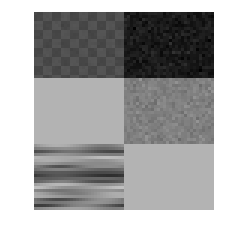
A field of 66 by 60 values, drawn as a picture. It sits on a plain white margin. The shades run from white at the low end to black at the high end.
It is made of 3 by 2 panels. Panel 1,1: high, checkered, faint in contrast. Panel 1,2: very high, fine-grained, faint in contrast. Panel 2,1: low, flat. Panel 2,2: middling, fine-grained, faint in contrast. Panel 3,1: middling, streaked across, strong in contrast. Panel 3,2: low, flat.
